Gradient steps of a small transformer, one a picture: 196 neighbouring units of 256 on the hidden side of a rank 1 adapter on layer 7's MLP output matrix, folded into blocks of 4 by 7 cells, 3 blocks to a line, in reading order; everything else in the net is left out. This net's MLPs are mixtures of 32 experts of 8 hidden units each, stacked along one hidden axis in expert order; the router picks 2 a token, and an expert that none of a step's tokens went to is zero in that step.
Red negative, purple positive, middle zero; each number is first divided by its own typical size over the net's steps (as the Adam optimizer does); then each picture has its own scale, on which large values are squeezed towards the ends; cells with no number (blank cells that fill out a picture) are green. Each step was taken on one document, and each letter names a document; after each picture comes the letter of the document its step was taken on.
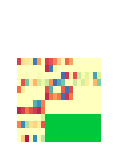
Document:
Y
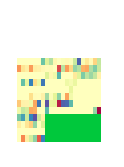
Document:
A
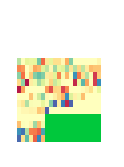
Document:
Y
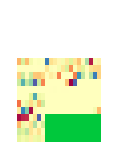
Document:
A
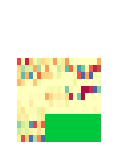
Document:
A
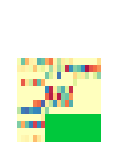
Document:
Y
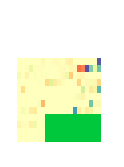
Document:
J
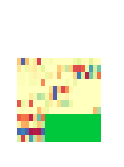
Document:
A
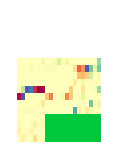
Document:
J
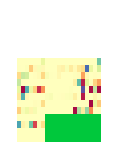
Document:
J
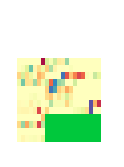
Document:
Y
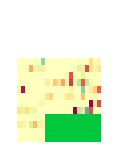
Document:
J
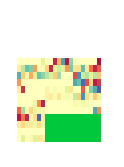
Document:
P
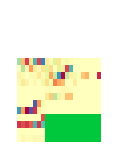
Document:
P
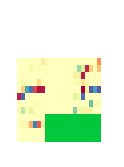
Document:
J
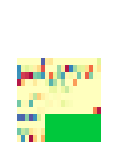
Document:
A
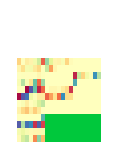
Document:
Y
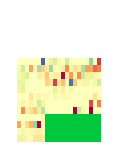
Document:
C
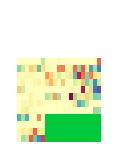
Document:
C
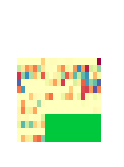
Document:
C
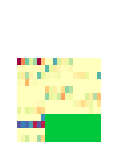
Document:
Y
